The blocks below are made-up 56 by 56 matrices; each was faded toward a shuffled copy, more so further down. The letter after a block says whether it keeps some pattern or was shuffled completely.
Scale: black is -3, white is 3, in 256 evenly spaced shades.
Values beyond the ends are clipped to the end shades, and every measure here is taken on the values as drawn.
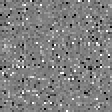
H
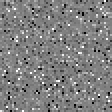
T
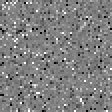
T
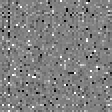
H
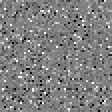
H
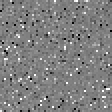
T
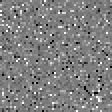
T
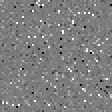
T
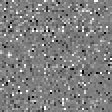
H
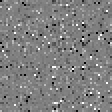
H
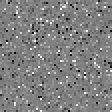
T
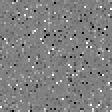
T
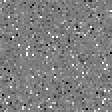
T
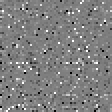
H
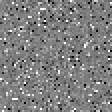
T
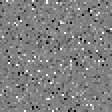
T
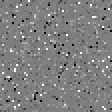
T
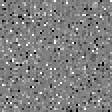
H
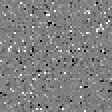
H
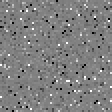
T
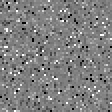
T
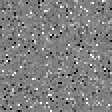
T
